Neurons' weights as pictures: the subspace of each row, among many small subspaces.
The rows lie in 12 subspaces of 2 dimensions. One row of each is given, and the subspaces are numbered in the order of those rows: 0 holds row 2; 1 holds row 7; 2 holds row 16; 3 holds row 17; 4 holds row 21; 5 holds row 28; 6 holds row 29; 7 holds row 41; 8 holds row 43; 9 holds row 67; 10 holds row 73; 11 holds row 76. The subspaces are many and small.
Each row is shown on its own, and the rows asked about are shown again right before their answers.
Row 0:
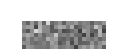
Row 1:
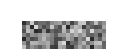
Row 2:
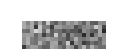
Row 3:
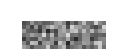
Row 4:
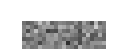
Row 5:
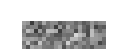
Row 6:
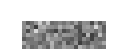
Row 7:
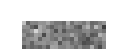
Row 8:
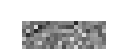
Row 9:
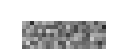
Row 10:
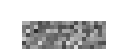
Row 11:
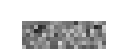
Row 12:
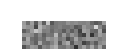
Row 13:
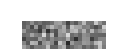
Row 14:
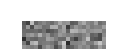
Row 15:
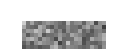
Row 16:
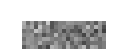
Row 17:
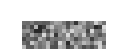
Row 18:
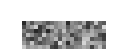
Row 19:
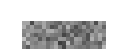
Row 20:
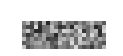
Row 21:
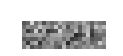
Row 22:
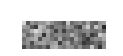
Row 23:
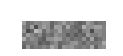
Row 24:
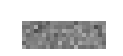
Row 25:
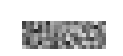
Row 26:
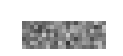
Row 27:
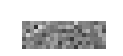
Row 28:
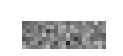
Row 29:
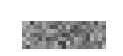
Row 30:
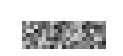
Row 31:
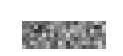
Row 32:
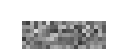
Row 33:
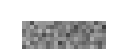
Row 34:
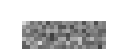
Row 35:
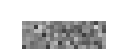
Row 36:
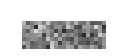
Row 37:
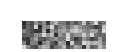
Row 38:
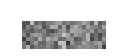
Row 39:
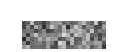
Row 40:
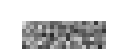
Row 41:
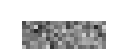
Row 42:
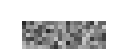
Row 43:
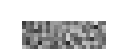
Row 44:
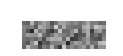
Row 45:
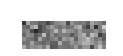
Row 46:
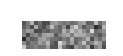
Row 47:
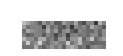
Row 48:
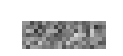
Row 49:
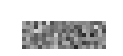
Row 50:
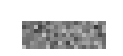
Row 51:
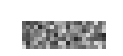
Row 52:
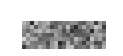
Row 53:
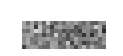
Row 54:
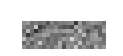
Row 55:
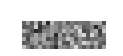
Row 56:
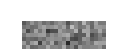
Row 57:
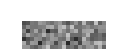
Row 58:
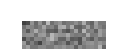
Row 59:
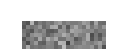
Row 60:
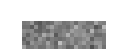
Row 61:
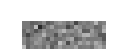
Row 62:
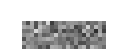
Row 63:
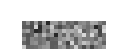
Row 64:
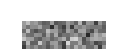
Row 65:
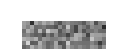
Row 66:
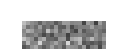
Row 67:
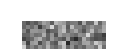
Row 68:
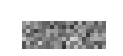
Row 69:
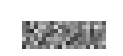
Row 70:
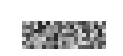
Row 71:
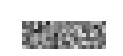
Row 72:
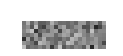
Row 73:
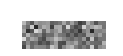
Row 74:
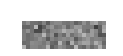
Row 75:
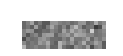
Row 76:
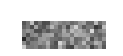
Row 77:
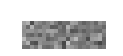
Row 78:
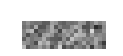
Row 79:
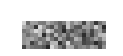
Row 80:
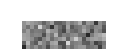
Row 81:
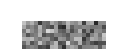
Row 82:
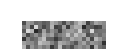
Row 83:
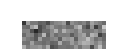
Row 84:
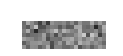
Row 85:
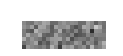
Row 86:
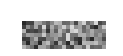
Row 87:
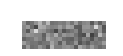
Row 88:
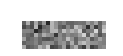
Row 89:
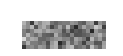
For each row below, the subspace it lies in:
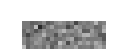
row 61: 9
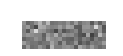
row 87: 7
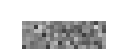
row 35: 5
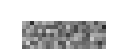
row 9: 4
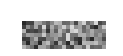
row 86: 8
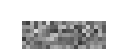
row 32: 2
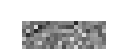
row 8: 9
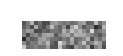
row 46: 11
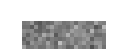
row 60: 4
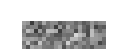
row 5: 4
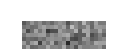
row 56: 3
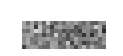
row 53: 0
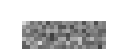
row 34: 2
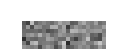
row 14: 10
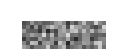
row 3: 3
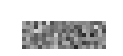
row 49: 8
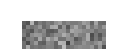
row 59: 6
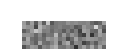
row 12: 8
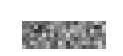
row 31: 3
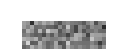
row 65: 4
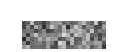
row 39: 6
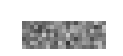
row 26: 3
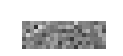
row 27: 9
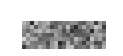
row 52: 11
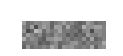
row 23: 10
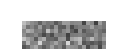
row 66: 0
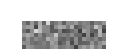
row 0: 0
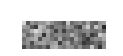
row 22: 1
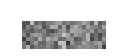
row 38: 6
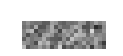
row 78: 11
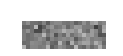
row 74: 5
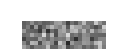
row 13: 3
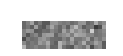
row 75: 11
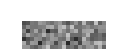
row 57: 5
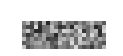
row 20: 0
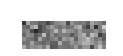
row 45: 1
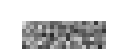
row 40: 2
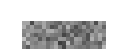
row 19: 6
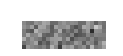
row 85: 11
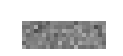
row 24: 5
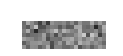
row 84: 7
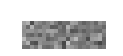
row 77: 10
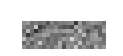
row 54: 9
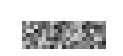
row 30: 10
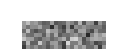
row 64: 9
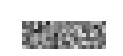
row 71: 8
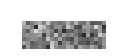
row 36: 7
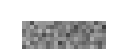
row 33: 4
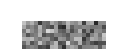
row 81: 7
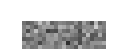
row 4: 7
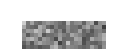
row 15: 1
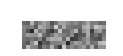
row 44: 11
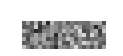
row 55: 8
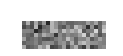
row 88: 2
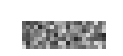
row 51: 9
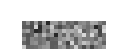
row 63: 0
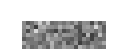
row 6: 7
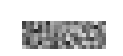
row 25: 8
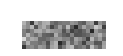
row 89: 11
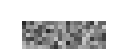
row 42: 1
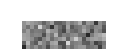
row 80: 9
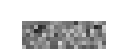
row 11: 3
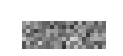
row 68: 9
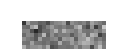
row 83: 1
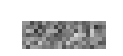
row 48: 4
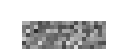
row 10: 5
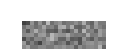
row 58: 2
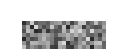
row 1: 10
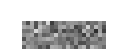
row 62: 2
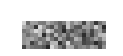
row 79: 7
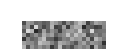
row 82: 10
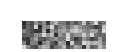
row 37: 0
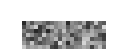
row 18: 1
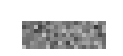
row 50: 5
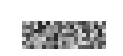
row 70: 8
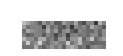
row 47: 8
